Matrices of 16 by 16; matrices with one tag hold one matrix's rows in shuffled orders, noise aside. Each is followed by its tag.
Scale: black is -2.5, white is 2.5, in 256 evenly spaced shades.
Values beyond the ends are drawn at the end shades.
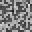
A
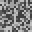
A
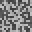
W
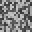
W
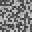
A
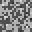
A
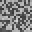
A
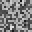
W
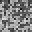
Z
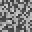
A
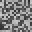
A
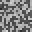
W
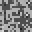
Z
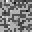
Z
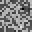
W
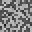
W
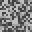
A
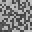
A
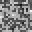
Z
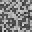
W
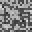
Z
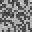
A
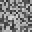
W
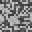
Z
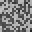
A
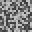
W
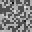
A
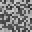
A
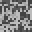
Z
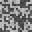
Z
